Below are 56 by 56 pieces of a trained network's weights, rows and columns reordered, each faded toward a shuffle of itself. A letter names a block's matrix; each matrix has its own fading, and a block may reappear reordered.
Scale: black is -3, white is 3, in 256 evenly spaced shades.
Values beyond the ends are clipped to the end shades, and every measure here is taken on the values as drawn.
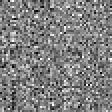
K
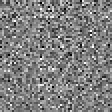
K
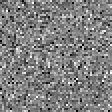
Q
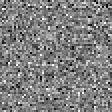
Q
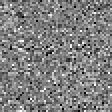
Q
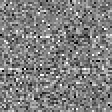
Q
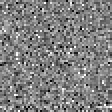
Q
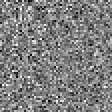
K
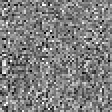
K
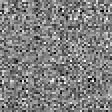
K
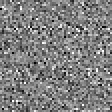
Q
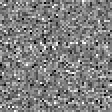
Q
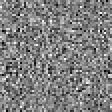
K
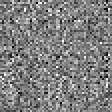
K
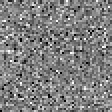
Q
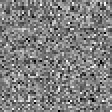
K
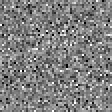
Q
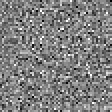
K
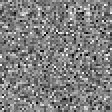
Q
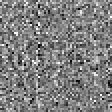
K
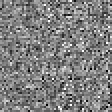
K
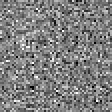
K
